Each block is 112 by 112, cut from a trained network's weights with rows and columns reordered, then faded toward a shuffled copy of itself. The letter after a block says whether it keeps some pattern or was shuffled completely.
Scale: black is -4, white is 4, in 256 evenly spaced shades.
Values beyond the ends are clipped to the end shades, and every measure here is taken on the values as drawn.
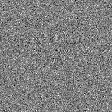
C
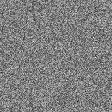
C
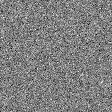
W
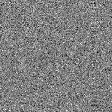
C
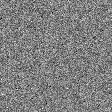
W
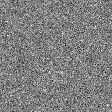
C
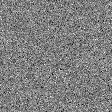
W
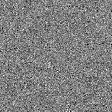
C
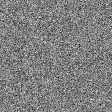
W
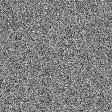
W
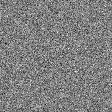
C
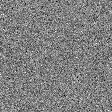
W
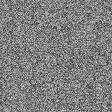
C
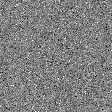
W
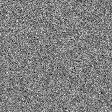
C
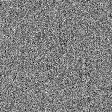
C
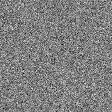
C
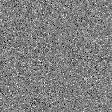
C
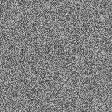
C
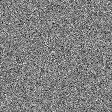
W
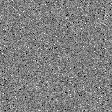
C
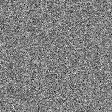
C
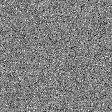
W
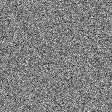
W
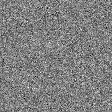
C
